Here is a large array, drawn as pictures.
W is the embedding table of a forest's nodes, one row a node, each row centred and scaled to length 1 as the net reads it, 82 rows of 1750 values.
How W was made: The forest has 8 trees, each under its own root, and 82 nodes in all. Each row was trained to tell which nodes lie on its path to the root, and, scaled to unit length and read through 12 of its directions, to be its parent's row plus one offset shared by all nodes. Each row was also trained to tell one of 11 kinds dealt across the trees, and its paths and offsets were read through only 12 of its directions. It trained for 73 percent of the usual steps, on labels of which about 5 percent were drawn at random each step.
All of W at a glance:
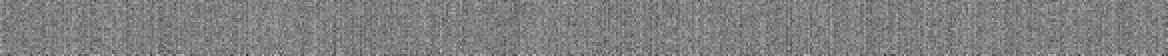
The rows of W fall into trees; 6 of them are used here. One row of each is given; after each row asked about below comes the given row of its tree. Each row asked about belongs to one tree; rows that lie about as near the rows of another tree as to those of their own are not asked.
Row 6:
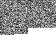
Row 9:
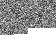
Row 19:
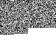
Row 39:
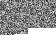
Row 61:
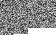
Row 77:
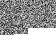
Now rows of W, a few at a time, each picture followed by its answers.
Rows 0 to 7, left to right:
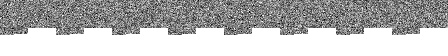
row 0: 9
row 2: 61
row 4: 19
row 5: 39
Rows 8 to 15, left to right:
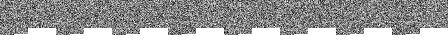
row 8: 6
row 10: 6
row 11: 19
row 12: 39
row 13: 39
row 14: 19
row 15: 19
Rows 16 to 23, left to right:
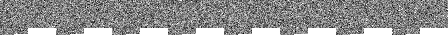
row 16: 77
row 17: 9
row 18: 9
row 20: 39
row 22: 19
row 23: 61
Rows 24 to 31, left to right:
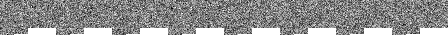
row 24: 6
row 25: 39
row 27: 39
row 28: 61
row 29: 61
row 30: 61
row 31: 77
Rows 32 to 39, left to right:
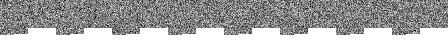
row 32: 19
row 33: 39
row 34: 6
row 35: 61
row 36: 61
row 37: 6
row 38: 61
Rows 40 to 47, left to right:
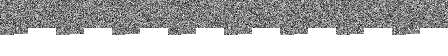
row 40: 6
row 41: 61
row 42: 19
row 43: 19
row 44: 39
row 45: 6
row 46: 6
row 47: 9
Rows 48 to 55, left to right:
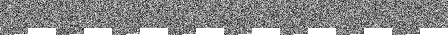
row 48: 9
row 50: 6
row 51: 6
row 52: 6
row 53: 77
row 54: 61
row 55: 77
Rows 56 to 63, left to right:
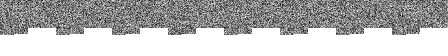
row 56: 6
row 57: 61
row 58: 39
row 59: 19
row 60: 61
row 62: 19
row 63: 6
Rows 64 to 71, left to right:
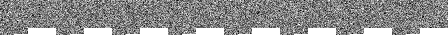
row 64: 77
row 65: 77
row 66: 77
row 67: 39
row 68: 61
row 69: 6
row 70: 19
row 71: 19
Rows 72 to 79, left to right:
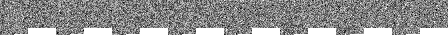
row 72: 39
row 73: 6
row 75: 39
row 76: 77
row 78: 9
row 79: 39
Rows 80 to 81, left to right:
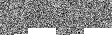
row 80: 39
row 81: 6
